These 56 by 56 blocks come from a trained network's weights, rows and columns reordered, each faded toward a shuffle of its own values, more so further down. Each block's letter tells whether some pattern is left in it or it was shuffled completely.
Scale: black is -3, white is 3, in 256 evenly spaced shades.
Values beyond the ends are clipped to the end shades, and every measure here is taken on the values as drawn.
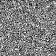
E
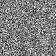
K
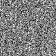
E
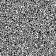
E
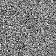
E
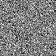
E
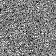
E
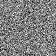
K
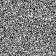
E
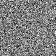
K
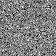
K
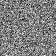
K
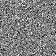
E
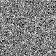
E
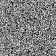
K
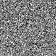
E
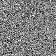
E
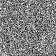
E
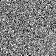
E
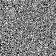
K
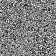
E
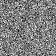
K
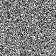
K
